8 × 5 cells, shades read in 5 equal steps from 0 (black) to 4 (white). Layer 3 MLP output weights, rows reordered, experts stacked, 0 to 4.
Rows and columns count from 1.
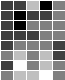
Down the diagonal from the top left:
1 0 2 2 1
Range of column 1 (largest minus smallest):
1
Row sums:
7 5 7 7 8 11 12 14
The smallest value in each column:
1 0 1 0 1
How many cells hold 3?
6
